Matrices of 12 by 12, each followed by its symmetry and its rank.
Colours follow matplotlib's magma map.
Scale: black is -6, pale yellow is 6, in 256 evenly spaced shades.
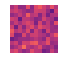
neither, full rank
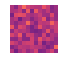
neither, full rank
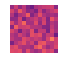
neither, full rank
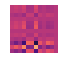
neither, rank one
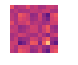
symmetric, rank two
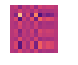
neither, rank one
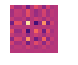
symmetric, rank one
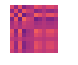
symmetric, rank one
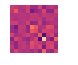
symmetric, rank two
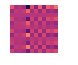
neither, rank one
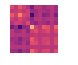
symmetric, rank two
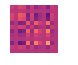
symmetric, rank one
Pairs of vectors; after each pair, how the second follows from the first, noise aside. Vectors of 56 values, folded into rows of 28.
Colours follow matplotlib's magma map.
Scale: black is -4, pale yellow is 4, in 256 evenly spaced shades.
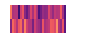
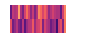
negated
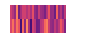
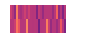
partly zeroed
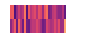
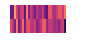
negated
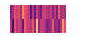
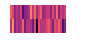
negated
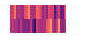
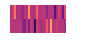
partly zeroed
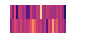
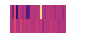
partly zeroed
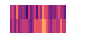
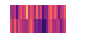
negated
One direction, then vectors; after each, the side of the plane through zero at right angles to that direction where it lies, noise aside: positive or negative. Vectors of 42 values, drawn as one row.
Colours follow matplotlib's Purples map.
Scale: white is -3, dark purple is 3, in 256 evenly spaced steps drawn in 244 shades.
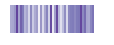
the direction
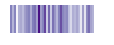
negative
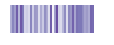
positive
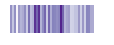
negative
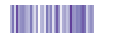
positive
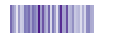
negative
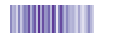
negative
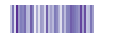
positive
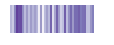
positive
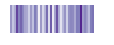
positive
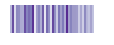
negative
